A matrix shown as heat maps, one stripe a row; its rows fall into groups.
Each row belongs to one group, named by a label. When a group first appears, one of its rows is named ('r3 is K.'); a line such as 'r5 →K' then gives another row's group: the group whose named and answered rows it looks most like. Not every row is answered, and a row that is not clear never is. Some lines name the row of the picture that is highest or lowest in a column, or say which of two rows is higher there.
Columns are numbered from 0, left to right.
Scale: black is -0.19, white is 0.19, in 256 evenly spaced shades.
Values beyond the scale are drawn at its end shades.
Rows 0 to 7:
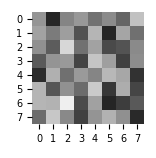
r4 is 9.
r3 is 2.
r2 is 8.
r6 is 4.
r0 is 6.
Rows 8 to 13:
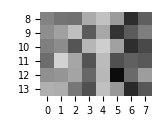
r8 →2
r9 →4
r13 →2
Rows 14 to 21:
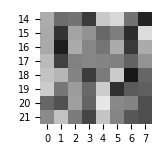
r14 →2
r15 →6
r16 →6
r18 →2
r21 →2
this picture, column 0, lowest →20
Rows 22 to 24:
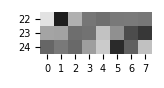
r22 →6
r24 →8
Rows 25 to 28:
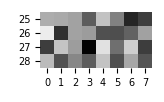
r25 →2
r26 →6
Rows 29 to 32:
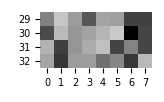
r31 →8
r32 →6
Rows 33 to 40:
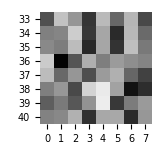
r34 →4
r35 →4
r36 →6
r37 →2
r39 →8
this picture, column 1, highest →33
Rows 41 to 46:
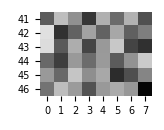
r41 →4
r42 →6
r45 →8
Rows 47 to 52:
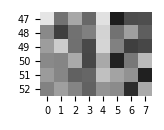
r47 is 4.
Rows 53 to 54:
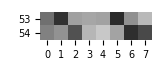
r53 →8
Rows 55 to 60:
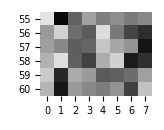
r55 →6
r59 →6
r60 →6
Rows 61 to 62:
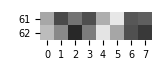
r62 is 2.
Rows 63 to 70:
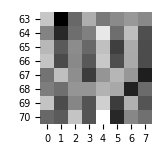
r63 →6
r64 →8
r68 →2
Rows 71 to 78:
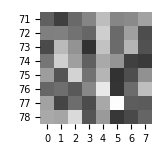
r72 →4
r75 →8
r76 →8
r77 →2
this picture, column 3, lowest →73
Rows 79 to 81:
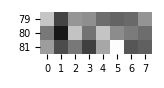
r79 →6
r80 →8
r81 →2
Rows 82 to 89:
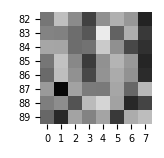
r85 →9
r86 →9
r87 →6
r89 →8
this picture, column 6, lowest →88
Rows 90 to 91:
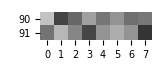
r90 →6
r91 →9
